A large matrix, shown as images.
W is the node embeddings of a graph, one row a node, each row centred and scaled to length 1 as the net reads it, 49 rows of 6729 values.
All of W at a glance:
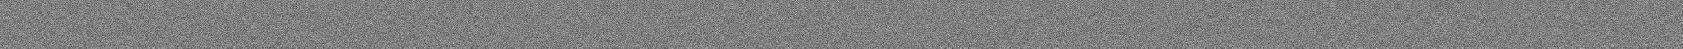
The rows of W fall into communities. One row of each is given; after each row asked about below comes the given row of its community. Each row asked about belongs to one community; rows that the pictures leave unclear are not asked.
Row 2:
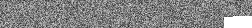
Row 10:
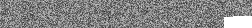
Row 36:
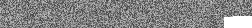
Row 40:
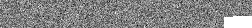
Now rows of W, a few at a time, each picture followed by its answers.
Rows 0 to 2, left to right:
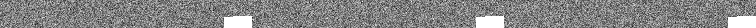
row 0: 2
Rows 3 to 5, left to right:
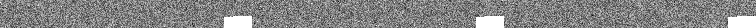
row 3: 40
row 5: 40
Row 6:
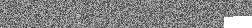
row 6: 40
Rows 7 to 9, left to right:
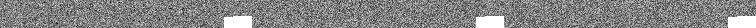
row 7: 10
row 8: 40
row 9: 40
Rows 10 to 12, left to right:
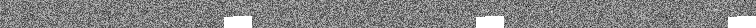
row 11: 2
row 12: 36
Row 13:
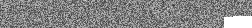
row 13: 40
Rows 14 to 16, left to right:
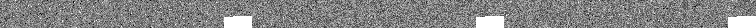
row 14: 2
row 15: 40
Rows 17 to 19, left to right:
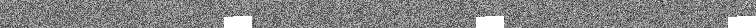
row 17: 10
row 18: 10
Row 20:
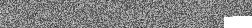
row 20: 36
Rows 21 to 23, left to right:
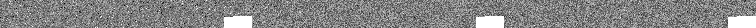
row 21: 2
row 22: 36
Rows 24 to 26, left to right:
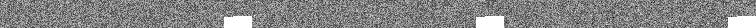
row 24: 40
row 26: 10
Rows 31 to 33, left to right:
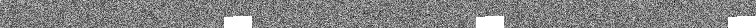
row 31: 40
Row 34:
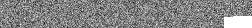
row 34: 36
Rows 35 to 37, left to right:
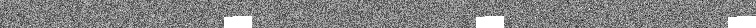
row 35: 10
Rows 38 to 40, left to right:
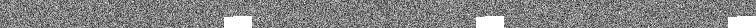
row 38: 2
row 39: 36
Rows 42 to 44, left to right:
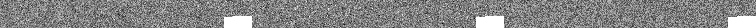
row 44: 2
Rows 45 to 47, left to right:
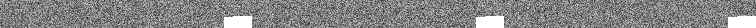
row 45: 10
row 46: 10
